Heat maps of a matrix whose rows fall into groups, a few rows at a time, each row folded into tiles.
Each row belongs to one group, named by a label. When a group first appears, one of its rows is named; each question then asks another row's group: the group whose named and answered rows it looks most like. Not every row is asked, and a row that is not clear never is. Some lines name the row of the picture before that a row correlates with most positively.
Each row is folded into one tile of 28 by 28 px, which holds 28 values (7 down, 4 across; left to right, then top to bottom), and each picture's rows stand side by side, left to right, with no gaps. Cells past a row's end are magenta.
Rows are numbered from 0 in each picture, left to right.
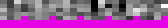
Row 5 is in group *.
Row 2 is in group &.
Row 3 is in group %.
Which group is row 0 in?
%
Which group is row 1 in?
&
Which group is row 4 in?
%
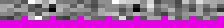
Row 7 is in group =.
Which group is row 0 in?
*
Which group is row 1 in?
=
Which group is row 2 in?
*
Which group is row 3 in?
%
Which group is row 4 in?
=
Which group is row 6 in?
%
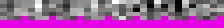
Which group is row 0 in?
%
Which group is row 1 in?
&
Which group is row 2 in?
%
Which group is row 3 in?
&
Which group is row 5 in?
%
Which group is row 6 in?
%
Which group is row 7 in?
*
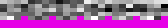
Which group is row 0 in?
=
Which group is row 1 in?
*
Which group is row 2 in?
*
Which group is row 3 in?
=
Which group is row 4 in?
=
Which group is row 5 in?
=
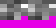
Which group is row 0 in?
*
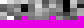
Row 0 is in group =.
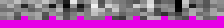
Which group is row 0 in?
=
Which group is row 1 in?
=
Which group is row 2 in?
%
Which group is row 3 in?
&
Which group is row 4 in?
*
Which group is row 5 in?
&
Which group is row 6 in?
%
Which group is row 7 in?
%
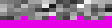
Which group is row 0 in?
*
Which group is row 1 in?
=
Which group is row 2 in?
*
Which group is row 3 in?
=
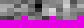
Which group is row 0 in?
*
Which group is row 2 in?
&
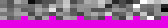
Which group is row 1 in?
*
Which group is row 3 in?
=
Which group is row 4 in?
*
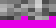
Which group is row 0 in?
*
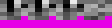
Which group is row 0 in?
%
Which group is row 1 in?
%
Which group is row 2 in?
%
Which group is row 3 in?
*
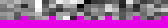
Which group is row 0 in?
=
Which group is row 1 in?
&
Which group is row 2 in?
=
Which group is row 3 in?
*
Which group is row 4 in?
%
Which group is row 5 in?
*
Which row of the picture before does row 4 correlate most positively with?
2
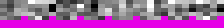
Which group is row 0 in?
%
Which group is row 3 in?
%
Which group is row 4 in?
&
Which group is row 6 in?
=
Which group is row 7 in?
=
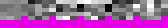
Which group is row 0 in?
=
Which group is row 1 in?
*
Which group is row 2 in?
=
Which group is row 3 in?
=
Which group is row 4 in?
*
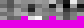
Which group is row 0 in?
%
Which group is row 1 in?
=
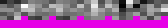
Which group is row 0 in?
*
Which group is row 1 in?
*
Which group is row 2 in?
*
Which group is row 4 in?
%
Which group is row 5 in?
*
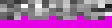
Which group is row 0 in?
*
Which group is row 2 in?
&
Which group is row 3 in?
=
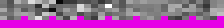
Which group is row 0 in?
%
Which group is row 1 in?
=
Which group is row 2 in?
*
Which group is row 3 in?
*
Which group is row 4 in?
%
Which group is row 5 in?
=
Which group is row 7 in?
%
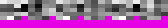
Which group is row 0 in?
=
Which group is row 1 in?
%
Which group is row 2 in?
=
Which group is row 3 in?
%
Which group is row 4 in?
=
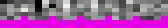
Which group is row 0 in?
*
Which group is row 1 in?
%
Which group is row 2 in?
&
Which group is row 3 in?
&
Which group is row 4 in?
%
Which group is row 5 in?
*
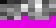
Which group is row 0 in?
*
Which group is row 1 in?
&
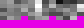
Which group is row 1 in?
&
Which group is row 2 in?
*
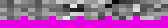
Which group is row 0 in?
%
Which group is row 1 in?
%
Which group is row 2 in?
=
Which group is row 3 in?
=
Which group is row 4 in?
*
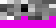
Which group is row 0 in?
=
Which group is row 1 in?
*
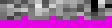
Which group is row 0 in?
*
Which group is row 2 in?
=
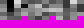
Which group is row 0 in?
%
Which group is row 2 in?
%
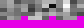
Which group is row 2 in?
&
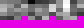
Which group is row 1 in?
*
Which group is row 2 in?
&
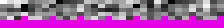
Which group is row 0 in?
=
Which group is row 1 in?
=
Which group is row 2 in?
*
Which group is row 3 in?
=
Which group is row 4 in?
=
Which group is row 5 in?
%
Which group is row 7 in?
&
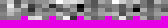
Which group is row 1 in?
=
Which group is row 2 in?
=
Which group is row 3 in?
%
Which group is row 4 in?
=
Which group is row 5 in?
%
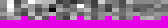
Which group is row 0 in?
&
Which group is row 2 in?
*
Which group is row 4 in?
%
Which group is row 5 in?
=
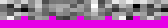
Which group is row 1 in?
&
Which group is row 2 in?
*
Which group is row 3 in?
&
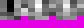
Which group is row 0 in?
%
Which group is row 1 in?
&
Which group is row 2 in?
&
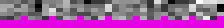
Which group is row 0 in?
*
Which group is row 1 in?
%
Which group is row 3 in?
*
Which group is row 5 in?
%
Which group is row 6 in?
*
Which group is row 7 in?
=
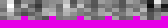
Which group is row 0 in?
&
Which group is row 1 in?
%
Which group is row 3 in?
%
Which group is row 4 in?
%
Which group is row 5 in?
%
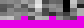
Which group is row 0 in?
=
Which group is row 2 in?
%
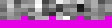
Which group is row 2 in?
=
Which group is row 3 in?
&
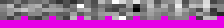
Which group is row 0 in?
*
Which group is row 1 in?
*
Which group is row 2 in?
*
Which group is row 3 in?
%
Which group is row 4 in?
=
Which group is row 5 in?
&
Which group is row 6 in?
&
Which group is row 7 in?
&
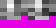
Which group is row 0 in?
&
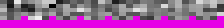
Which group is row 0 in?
%
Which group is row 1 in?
=
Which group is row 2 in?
*
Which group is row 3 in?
%
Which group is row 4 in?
*
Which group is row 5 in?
*
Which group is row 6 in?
&
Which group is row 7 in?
=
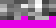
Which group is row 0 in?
*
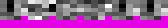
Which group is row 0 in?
%
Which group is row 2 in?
*
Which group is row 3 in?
*
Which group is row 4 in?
%
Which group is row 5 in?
%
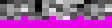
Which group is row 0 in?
*
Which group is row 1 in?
%
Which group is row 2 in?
=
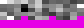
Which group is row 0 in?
=
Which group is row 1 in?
&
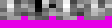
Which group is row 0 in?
&
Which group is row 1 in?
%
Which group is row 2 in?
&
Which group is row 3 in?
&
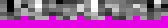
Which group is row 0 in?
%
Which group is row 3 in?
&
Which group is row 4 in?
*
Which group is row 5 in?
%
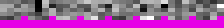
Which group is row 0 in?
*
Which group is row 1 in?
%
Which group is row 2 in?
=
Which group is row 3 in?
=
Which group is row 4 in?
*
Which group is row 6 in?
%
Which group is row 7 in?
*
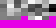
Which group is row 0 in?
&
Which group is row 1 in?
=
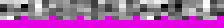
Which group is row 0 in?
=
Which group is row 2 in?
&
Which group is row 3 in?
%
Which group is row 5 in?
=
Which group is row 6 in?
%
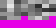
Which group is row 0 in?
&
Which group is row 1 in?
=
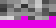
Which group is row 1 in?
&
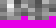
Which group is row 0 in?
&
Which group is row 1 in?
%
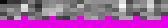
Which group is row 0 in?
*
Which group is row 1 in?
%
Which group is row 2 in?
*
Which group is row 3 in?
=
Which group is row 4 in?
&
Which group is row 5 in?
&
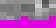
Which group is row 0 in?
=
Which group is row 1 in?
&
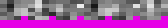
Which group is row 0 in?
%
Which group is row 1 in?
&
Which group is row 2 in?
*
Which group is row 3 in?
%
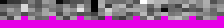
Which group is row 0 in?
*
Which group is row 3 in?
%
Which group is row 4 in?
*
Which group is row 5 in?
=
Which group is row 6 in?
=
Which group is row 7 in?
&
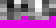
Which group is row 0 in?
%
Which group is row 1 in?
&
